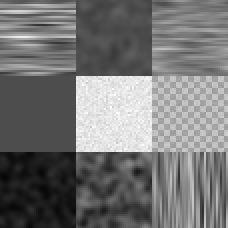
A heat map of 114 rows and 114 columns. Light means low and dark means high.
It is made of 3 by 3 panels. Panel 1,1: middling, streaked across, strong in contrast. Panel 1,2: high, blotchy, faint in contrast. Panel 1,3: middling, streaked across. Panel 2,1: high, flat. Panel 2,2: very low, fine-grained, faint in contrast. Panel 2,3: low, checkered. Panel 3,1: very high, blotchy, faint in contrast. Panel 3,2: high, blotchy. Panel 3,3: middling, streaked downward, strong in contrast.
